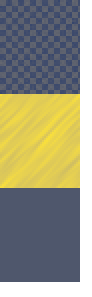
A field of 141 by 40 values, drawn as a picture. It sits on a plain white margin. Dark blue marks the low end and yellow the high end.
It is made of 3 by 1 panels. Panel 1,1: low, checkered. Panel 2,1: very high, slanting up to the right, faint in contrast. Panel 3,1: low, flat.
